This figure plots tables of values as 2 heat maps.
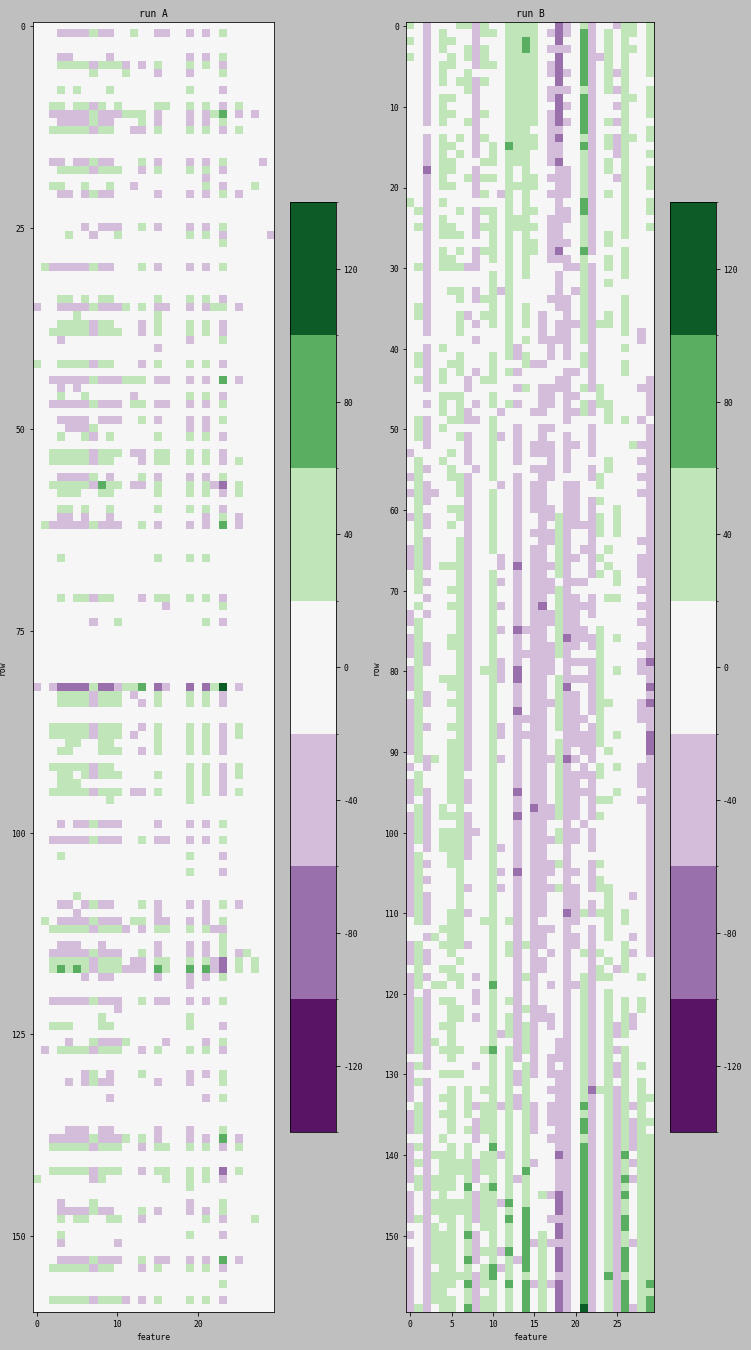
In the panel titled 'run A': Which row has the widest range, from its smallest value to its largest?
82
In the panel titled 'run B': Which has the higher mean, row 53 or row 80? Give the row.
80
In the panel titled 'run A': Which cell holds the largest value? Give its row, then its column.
82, 23
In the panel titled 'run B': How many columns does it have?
30
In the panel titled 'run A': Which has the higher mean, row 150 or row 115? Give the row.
150
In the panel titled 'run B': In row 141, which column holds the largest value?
21
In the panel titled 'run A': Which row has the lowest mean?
82
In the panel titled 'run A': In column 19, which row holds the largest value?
117
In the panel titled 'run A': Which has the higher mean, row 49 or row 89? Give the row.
89
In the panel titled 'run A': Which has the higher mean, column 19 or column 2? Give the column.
19
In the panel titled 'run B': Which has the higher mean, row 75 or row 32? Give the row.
32
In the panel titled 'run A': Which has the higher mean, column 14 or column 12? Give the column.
14
